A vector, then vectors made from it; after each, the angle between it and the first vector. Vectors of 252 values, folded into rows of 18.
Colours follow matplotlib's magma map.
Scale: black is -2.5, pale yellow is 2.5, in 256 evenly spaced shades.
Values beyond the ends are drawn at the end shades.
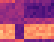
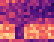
nearly parallel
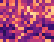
partly opposed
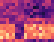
nearly parallel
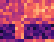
nearly opposite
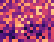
partly opposed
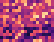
partly opposed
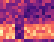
nearly parallel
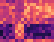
nearly opposite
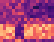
nearly parallel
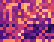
partly opposed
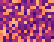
orthogonal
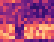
nearly parallel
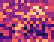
partly opposed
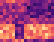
nearly parallel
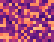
orthogonal
